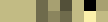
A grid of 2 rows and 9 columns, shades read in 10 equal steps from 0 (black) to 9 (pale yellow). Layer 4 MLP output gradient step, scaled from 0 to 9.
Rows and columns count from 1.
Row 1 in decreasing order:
7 7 7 7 6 6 4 3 0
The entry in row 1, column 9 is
6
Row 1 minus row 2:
0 0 0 0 1 -1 0 -9 -1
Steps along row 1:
same same down up down up down up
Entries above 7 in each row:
0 1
